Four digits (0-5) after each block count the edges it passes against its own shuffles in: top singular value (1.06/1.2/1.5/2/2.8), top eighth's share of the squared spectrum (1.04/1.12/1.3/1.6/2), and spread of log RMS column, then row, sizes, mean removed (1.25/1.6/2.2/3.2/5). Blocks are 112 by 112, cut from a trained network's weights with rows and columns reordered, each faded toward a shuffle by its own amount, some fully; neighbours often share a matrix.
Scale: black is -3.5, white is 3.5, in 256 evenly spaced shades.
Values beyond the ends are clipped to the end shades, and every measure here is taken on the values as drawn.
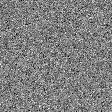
0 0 0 0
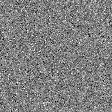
2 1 0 0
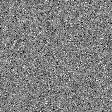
0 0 0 0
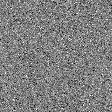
1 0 0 0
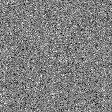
0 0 0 0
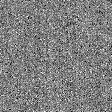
2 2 0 1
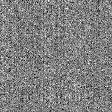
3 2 0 2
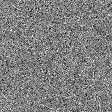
1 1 0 0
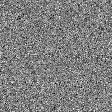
1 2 0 1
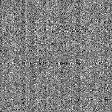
3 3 1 3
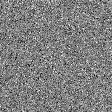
0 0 0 0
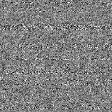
2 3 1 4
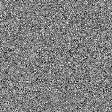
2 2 0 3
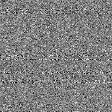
2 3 1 3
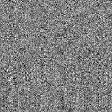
3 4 2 2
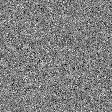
0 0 0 0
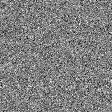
1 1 0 1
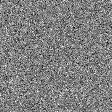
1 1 0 0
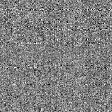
2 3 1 3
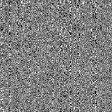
4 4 4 1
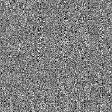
3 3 3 1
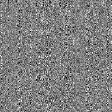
3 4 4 1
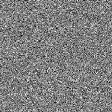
2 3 1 2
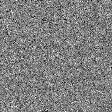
0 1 0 1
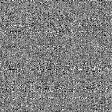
2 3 1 3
